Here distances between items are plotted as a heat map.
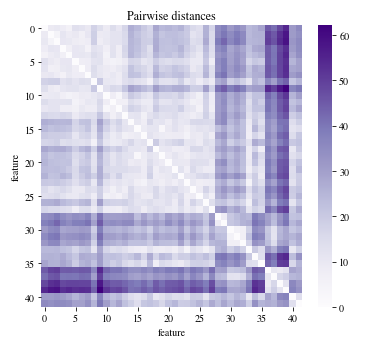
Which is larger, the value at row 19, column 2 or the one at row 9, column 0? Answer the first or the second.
the first
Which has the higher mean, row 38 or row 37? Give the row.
38
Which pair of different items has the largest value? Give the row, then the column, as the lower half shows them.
39, 9
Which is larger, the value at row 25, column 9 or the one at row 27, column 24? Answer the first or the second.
the first
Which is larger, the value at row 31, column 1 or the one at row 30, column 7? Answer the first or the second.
the first
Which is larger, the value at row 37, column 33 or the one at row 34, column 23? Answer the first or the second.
the first
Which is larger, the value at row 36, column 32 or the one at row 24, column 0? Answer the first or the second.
the first
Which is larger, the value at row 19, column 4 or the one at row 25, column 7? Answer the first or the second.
the first
